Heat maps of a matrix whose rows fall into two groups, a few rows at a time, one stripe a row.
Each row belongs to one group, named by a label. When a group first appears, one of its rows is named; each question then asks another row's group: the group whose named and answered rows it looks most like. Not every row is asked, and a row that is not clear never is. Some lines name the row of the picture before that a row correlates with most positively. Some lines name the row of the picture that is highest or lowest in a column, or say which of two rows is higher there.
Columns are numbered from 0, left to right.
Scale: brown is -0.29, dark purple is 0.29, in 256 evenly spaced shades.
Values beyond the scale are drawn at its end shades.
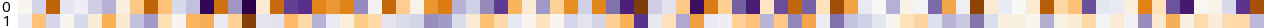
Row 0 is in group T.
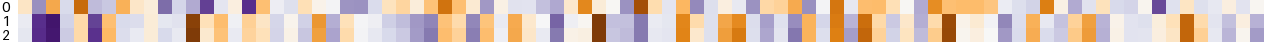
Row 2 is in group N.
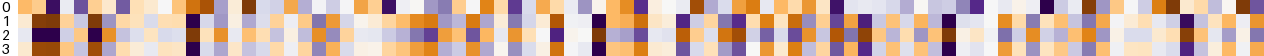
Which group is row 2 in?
N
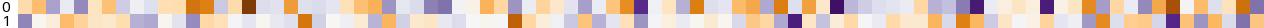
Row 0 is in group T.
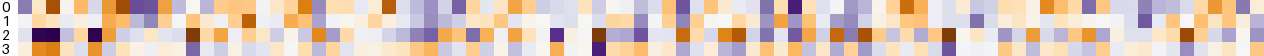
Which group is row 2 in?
N
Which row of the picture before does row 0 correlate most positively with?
1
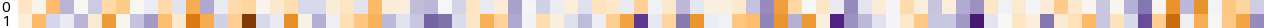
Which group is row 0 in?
T
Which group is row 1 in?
T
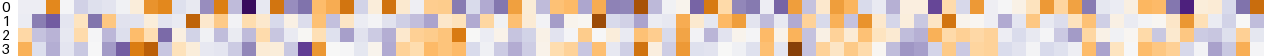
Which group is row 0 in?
T
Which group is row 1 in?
N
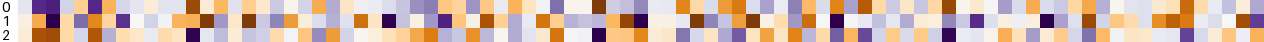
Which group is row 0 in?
N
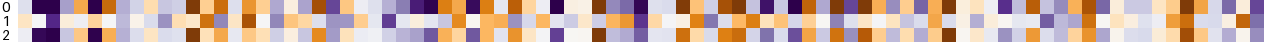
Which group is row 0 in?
N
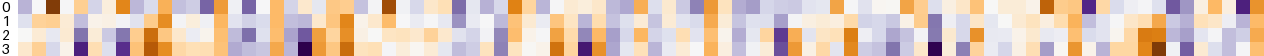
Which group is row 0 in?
T
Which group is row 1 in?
T
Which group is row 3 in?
T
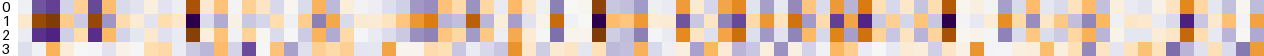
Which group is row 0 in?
N
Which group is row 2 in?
N
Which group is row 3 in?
T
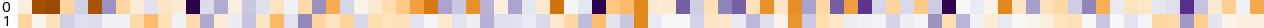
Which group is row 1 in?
T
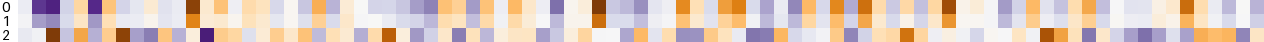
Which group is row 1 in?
N
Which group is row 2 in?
T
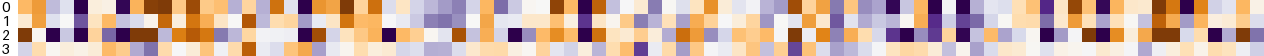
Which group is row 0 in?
T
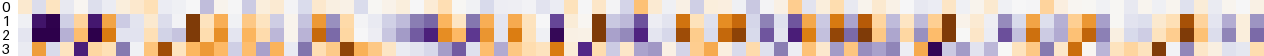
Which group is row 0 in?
T
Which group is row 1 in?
N
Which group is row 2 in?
N
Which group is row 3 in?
T
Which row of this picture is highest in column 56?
0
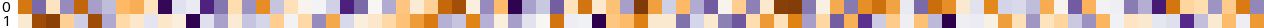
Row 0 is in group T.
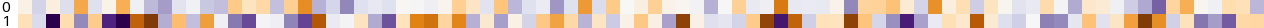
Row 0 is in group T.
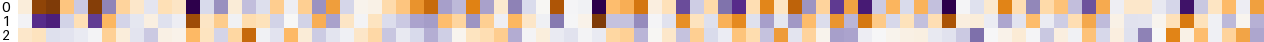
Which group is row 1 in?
N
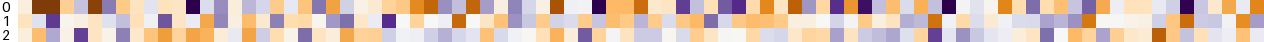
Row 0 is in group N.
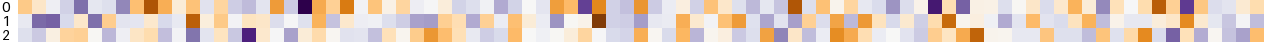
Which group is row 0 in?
T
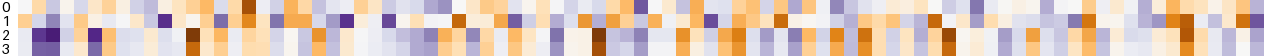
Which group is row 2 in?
N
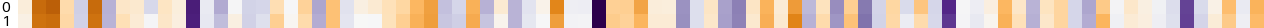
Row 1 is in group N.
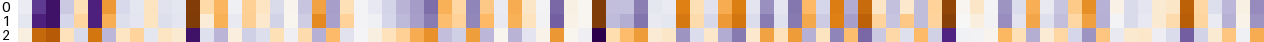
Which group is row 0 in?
N
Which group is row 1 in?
N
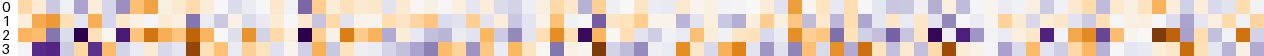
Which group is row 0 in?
T
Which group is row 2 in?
T
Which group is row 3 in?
N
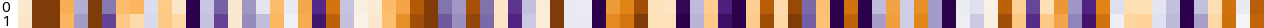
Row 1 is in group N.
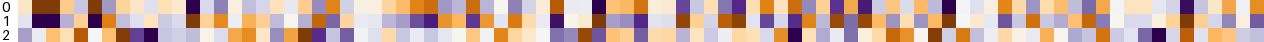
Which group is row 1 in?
N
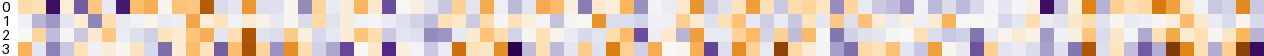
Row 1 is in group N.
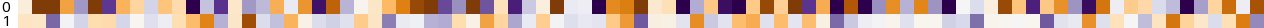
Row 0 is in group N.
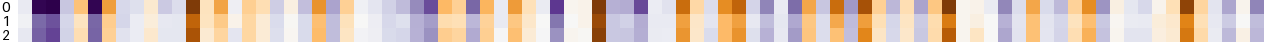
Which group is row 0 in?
N
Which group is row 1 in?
N
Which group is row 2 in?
N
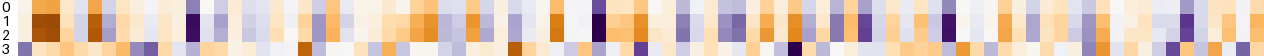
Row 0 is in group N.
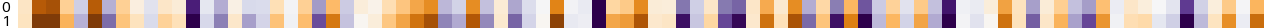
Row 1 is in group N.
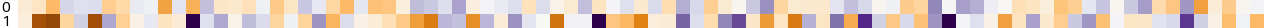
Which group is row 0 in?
T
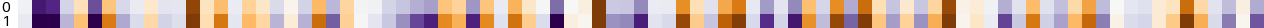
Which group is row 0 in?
N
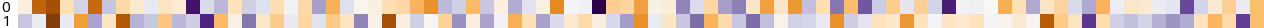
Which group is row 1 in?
T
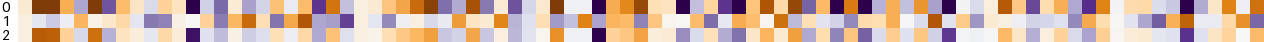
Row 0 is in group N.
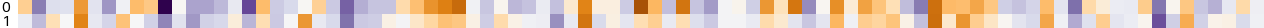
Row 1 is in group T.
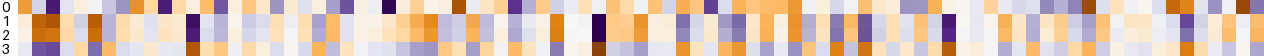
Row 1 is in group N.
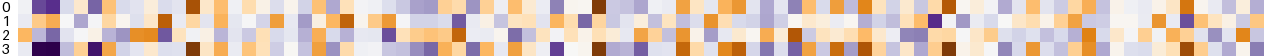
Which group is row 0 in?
N
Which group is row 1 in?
T
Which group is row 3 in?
N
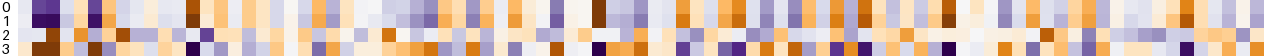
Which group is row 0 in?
N
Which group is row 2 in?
T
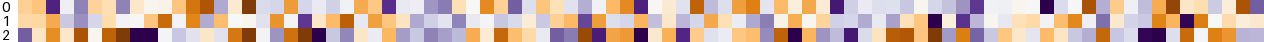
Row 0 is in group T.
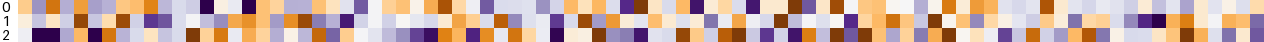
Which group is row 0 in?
T
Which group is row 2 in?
N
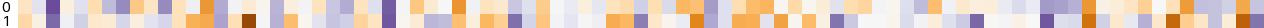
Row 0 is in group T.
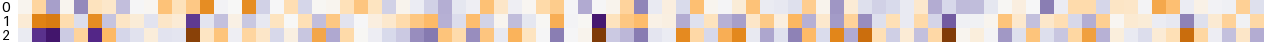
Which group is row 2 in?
N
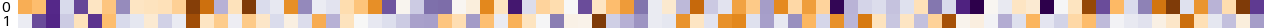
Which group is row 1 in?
N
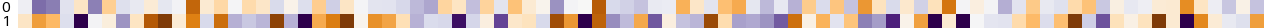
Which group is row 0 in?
N
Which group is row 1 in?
T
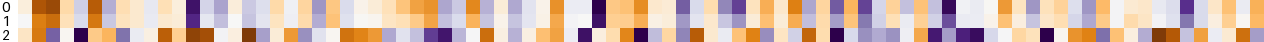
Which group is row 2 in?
T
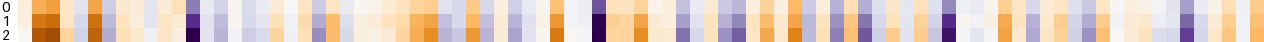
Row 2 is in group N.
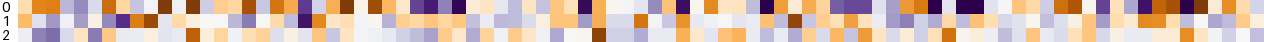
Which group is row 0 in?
T
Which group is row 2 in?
N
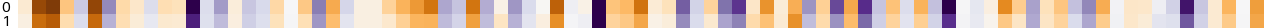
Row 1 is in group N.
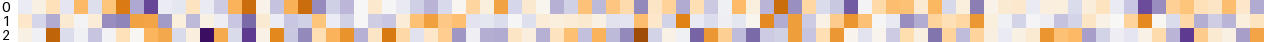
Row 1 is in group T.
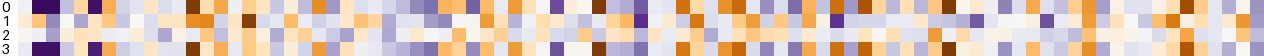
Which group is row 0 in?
N
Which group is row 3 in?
N
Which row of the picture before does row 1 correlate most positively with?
0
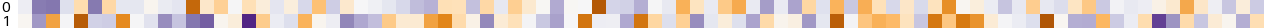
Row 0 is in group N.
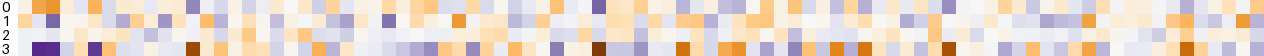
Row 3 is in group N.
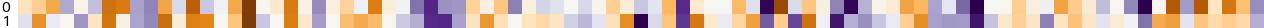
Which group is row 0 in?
T
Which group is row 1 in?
T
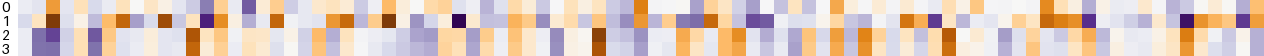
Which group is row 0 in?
T
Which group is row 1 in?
T
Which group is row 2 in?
N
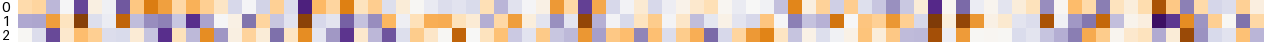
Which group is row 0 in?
T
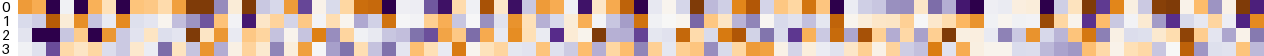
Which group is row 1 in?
T
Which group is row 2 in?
N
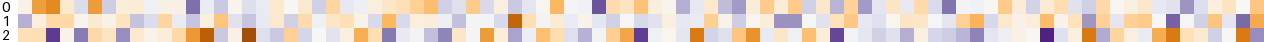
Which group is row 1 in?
T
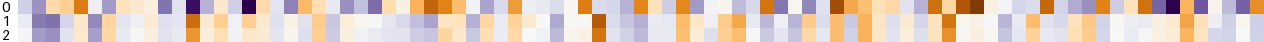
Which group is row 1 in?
N
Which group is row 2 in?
N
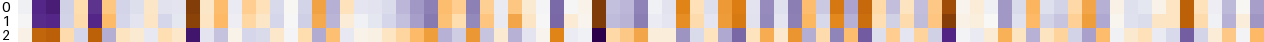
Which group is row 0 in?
N
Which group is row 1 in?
N
